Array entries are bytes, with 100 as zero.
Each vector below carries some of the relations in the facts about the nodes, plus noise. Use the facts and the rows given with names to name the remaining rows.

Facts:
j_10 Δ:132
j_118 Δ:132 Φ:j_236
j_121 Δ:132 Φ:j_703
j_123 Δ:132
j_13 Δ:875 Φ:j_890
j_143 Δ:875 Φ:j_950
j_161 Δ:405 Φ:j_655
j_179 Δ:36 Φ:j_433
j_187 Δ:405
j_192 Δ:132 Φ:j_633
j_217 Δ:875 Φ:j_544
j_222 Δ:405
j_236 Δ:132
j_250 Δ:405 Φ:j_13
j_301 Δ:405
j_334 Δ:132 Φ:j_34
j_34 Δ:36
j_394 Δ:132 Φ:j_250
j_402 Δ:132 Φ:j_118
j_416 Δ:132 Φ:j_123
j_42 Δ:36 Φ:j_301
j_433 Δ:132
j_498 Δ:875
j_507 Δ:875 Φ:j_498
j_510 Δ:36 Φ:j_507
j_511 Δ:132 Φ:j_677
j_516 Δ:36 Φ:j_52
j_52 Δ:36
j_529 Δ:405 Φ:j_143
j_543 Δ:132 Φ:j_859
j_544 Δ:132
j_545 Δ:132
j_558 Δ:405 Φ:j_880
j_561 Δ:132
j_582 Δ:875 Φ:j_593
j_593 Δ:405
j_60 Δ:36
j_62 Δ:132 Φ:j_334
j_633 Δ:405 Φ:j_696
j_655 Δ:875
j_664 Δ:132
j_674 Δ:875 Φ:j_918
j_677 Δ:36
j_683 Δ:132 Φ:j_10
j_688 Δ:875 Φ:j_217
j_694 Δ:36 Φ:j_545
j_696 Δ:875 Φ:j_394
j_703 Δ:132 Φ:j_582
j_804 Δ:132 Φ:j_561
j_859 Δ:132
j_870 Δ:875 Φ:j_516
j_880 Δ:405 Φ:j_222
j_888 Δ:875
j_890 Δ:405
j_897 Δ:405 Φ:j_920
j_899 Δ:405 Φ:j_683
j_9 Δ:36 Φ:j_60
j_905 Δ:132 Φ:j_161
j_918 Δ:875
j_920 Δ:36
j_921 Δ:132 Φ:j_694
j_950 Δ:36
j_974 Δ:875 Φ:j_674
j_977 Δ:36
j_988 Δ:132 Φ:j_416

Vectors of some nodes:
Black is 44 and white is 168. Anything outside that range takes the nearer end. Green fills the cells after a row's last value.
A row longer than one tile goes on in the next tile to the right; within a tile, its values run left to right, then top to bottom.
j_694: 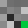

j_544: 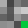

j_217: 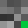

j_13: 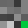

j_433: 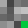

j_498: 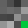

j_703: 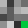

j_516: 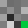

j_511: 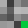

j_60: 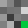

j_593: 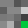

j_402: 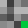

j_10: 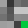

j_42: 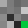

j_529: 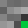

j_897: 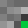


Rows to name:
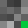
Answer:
j_918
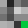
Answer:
j_683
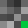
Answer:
j_655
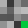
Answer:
j_121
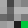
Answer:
j_394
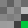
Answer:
j_633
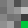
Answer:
j_890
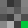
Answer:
j_674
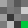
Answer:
j_52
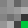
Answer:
j_250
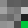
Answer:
j_161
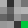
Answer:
j_192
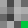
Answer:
j_416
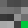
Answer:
j_507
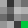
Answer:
j_921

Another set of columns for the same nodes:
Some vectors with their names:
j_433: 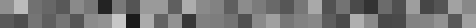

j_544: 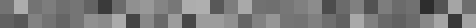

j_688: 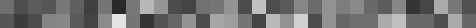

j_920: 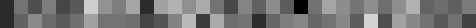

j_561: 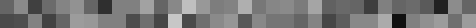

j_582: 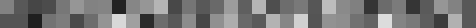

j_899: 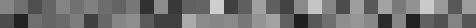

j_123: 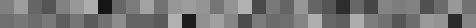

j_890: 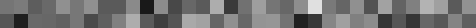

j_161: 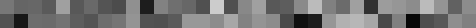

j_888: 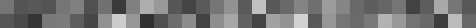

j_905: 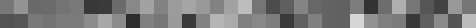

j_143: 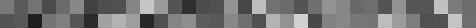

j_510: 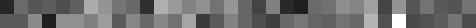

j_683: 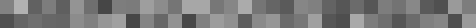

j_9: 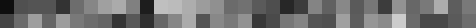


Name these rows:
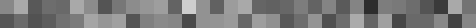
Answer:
j_703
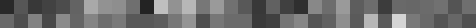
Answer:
j_516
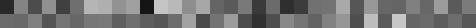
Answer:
j_34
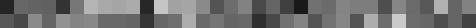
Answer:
j_694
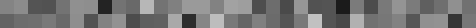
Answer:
j_988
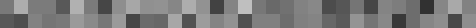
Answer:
j_545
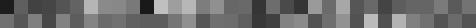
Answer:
j_52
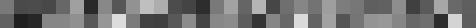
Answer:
j_974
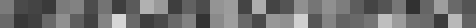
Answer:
j_870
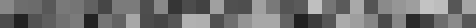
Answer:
j_529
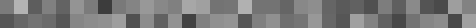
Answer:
j_10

